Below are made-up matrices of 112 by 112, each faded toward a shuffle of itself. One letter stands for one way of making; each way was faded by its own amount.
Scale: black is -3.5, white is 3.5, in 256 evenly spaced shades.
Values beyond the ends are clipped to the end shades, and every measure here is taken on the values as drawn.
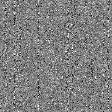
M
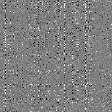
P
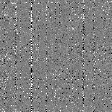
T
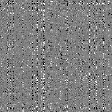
P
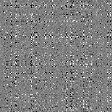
P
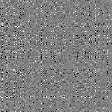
P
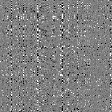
P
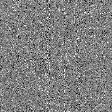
M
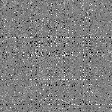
T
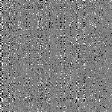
P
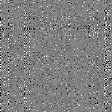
P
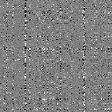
P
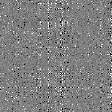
P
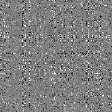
P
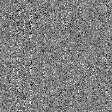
M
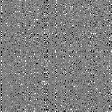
P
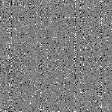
T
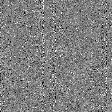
M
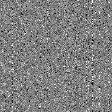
M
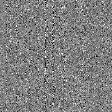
M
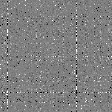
T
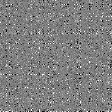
T
